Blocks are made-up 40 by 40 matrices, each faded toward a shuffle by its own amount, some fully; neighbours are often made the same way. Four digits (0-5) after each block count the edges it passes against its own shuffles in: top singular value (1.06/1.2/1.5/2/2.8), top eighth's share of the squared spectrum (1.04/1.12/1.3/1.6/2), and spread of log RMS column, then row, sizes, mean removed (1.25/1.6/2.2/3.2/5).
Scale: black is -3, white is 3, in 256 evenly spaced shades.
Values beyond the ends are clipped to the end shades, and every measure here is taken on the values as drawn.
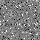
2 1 0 0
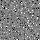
0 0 0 0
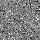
0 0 0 0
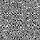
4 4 1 2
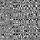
4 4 2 2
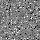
1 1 0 0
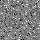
1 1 0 0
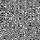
3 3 2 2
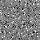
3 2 0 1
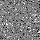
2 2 0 0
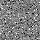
0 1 0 0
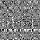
4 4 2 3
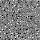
2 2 0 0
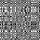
4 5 3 3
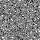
0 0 0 0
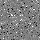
0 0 0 0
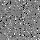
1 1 1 0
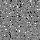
1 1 1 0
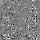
2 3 2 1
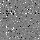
2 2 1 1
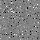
1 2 1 1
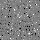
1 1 0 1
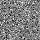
2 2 0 0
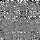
3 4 1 3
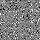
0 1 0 0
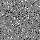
1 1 1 0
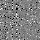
2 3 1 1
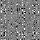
2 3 3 2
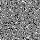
2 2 0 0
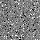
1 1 0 0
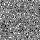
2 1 0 0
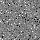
0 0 0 0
